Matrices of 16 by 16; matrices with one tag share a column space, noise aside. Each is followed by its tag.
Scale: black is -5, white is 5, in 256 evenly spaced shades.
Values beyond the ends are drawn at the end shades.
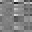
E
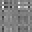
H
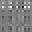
H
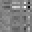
H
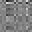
E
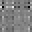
H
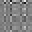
E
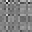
E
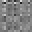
E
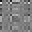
E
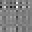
H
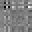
H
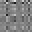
E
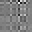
E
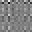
E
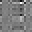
E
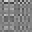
E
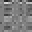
E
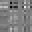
H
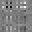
H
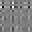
H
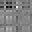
H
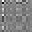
E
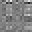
E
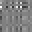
H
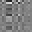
E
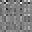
E
